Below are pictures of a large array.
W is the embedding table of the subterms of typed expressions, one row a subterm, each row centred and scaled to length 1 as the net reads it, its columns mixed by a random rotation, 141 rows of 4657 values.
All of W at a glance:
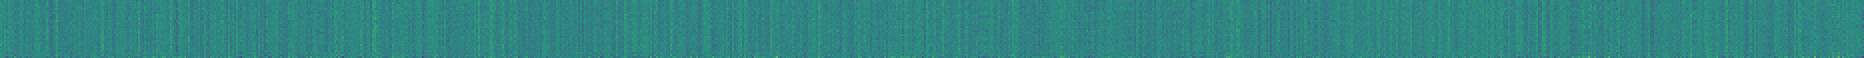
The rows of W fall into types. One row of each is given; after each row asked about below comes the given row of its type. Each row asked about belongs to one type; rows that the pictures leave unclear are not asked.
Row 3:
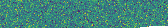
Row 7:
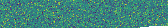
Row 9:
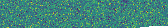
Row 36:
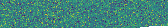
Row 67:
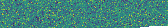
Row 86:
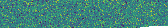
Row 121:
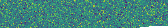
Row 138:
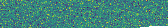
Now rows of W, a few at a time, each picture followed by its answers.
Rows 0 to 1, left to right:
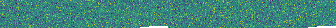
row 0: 138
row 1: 7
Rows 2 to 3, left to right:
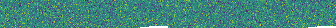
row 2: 7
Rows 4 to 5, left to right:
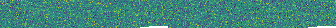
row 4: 138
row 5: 138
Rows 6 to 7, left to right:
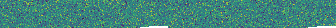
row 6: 86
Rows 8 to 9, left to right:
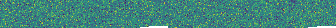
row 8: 36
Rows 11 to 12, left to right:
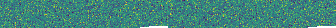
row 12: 67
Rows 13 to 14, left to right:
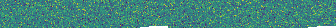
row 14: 121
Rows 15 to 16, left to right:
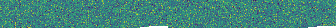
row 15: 138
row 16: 7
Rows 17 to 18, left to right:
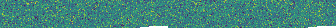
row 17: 86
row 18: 86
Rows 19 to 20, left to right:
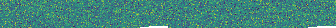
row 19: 138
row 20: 138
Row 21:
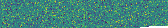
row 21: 7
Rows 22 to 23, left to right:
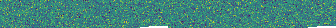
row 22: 7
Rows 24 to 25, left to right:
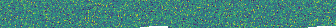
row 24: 138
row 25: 7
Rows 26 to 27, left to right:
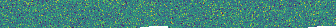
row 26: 86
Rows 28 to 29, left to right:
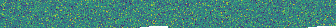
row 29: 7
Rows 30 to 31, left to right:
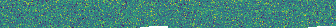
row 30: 86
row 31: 138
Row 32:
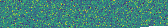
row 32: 9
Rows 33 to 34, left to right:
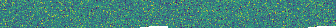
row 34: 36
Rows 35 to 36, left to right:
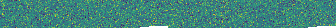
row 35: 67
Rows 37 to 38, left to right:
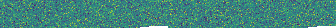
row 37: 67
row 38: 67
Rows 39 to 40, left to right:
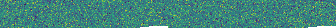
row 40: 3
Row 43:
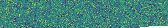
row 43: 121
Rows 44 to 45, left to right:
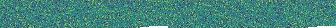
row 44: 138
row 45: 7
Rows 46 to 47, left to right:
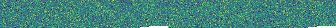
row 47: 36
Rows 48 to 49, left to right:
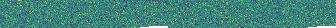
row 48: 3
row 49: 7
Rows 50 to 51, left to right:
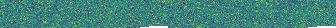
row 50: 67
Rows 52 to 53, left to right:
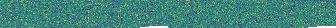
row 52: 138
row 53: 3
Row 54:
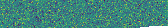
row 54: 67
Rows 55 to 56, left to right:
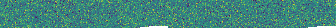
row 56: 7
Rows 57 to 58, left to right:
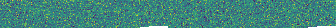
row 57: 138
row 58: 67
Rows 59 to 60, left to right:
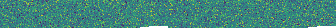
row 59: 86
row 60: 67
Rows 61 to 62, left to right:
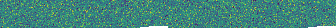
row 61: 9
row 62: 7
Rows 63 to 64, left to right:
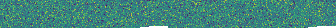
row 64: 86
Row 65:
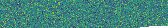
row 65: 7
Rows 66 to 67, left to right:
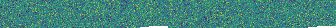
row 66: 9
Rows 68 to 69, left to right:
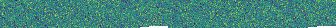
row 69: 9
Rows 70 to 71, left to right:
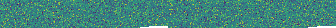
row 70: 7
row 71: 67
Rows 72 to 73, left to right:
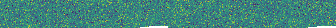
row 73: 3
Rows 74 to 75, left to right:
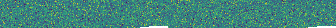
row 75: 3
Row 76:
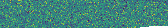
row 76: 3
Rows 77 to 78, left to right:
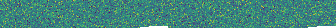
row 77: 7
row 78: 121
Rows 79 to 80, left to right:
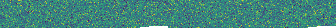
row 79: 3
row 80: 121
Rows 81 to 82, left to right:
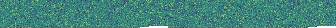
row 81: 9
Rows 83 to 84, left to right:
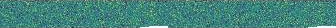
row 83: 86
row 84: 86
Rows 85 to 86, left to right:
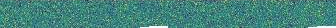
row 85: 7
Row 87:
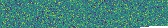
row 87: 7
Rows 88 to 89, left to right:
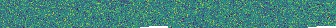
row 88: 9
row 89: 121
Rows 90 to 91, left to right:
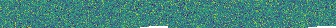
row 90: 138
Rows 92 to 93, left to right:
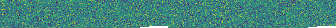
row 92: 67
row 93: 36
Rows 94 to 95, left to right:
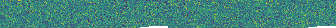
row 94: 3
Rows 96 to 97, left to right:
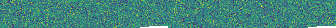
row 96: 36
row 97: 121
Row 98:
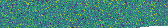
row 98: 86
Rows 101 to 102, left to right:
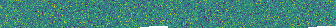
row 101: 3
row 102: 67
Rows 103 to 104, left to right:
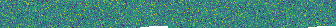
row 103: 86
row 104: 36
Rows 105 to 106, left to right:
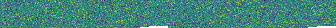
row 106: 121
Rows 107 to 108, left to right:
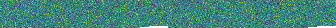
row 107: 138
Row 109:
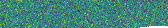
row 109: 3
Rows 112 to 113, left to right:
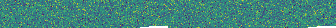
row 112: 7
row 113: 121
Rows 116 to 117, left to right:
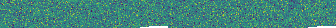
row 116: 36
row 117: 9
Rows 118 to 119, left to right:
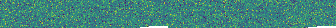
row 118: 36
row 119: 86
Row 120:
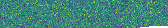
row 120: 9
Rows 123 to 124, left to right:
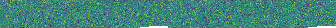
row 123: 3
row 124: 67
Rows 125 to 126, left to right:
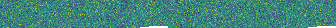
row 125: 9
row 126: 36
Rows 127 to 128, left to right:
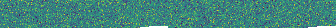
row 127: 86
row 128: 67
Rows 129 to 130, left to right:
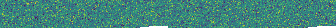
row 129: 86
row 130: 67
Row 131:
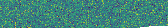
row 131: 138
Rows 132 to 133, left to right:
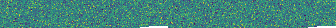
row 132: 121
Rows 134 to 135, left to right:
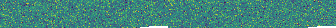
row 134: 36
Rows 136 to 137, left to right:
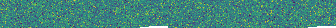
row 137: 121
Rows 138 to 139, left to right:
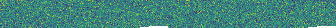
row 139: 3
